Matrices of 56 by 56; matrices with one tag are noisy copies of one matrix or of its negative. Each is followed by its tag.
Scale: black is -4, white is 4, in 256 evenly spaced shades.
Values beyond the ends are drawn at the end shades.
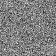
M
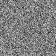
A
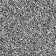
A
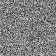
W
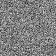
M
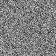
A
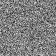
W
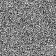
M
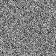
A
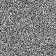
M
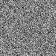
A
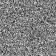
W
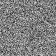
W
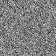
A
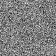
M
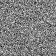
W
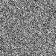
A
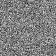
M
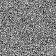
M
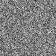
A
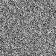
A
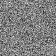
M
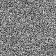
M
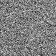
W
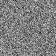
A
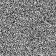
W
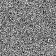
M
